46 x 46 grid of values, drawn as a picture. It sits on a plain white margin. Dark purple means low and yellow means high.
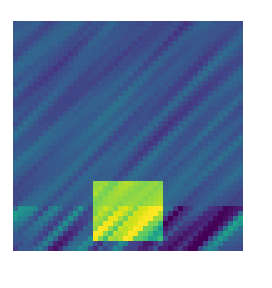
Ninth with the lowest average: bottom right. Seam: horizontal, 80% of the way down, the top part calmer. Odd patch: higher, in the bottom middle. Average level on the scale: 30%. Ninth with the highest average: bottom middle. Roughest part: bottom middle.
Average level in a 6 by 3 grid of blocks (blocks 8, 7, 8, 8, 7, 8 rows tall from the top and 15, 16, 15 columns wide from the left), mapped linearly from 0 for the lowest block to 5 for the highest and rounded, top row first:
111
111
111
111
151
140
